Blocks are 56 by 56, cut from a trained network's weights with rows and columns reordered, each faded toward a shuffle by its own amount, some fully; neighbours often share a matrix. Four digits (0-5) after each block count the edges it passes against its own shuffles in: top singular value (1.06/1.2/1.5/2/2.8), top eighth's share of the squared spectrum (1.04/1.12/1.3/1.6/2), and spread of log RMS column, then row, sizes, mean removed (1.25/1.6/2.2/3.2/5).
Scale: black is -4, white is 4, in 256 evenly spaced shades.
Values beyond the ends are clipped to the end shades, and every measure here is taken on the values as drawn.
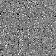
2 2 2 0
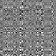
4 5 3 3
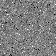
0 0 0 0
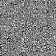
2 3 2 2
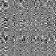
4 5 3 3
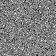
0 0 0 0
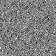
1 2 0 0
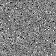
0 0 0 0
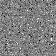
0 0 0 0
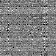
4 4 2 1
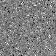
1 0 0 0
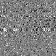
3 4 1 2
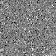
2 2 1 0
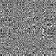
3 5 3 2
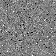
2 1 0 0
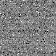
2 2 1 0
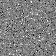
1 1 0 0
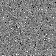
0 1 0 0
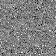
2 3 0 1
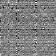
4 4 3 1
